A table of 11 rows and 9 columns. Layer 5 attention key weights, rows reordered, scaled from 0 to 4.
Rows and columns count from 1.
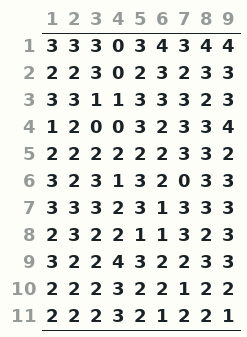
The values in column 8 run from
2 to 4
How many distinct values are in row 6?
4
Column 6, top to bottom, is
4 3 3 2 2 2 1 1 2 2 1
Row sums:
27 20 22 18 20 20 24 19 24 18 17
